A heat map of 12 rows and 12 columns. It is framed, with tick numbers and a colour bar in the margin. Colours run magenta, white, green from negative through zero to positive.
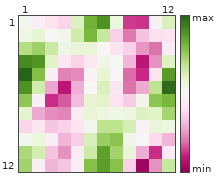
Stripes running up and down repeat 2 times from left to right. No overall slope runs across the table. No single row or column stands out from its neighbours.
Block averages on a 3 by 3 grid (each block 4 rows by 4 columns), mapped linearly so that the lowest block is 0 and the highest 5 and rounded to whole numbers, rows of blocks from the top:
440 / 223 / 251
